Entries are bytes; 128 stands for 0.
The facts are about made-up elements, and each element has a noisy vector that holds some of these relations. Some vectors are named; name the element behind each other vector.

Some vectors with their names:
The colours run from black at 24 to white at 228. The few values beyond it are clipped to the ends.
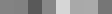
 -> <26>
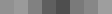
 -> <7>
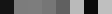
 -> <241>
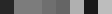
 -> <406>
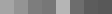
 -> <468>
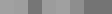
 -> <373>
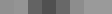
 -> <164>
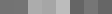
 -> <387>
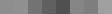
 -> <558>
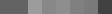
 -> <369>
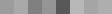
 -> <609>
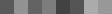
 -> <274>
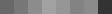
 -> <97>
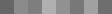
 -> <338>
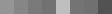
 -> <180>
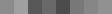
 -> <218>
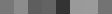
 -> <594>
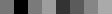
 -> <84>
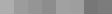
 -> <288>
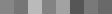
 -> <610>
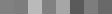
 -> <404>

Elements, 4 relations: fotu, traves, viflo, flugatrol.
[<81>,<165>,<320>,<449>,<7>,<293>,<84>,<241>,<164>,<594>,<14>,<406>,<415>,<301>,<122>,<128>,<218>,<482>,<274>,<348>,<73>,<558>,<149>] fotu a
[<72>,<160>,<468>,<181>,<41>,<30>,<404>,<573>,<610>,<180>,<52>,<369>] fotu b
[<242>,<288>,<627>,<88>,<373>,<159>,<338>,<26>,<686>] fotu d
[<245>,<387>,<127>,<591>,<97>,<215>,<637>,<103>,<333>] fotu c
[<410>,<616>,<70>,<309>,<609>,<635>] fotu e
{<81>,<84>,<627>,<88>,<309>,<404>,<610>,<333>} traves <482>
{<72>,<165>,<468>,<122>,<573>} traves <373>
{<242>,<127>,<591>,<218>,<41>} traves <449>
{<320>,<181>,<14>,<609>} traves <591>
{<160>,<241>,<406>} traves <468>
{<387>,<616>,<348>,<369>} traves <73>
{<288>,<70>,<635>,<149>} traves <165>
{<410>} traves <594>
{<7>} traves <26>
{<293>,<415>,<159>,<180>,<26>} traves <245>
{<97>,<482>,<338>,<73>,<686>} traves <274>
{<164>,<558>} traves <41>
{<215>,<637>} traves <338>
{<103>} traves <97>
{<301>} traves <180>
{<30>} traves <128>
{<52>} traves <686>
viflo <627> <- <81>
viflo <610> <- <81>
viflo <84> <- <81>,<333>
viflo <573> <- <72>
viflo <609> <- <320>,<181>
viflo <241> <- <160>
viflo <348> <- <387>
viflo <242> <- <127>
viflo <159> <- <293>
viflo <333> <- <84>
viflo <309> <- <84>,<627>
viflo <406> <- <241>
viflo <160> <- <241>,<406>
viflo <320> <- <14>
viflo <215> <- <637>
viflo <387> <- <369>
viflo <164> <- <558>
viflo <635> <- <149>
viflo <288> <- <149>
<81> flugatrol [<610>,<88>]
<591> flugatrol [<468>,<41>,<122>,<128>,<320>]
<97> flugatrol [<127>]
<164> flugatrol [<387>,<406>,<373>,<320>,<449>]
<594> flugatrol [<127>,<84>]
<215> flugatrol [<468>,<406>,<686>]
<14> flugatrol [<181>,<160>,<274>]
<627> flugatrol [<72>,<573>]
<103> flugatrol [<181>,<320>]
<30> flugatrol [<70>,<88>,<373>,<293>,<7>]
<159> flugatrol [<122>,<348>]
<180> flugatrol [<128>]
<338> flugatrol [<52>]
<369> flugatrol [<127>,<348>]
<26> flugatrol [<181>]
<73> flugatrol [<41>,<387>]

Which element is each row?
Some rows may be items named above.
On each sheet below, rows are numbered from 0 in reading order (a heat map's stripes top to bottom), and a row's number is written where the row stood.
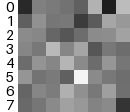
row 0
<406>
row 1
<482>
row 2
<320>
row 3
<610>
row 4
<686>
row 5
<181>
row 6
<338>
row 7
<97>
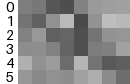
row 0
<14>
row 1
<309>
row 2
<128>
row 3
<293>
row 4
<573>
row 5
<159>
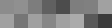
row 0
<293>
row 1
<127>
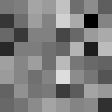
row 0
<215>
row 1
<160>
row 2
<81>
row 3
<406>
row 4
<30>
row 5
<591>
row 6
<482>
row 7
<97>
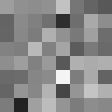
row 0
<245>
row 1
<348>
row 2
<338>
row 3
<404>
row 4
<410>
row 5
<103>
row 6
<616>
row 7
<627>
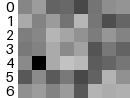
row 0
<415>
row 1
<72>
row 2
<88>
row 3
<52>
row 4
<333>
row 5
<73>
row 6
<410>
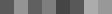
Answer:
<274>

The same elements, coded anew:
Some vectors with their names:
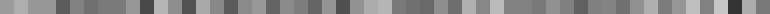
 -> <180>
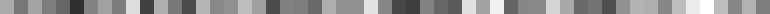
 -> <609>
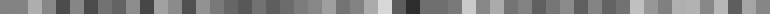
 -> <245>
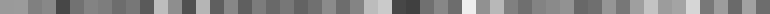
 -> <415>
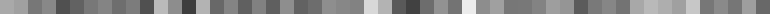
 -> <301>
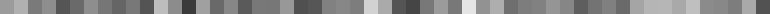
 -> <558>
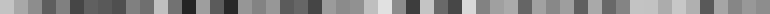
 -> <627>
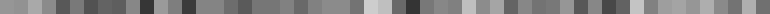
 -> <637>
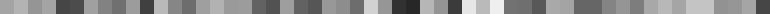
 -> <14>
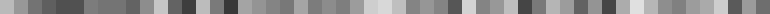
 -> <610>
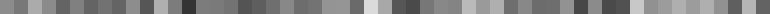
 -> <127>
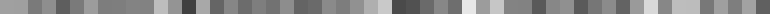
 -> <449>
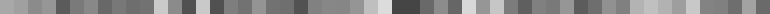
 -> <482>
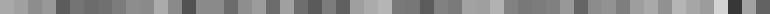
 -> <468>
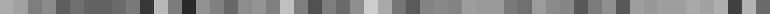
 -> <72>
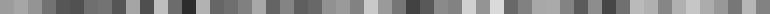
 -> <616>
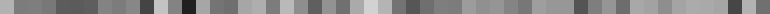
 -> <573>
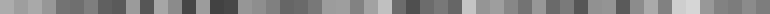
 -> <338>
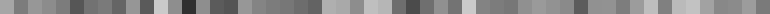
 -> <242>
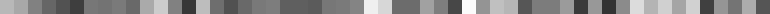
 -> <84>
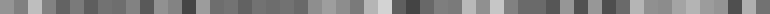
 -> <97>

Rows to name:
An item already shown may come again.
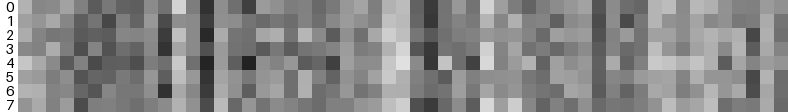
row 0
<88>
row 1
<103>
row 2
<573>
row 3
<245>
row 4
<627>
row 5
<160>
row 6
<30>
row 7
<274>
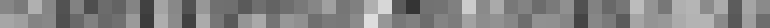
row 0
<245>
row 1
<52>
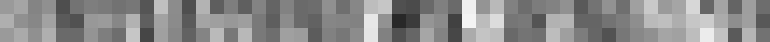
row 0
<415>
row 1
<320>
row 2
<181>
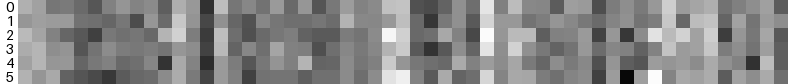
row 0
<164>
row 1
<26>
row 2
<84>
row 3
<73>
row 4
<369>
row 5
<333>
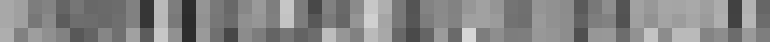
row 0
<72>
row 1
<72>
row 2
<159>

